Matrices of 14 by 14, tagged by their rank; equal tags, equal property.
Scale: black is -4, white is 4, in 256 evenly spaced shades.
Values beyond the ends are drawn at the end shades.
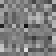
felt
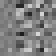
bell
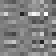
bell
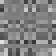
bell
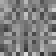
bell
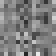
felt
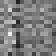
felt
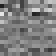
felt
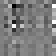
bell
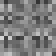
bell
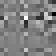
bell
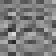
bell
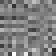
felt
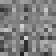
felt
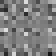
bell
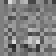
bell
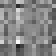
bell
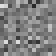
felt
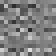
felt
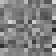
felt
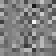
felt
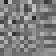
felt
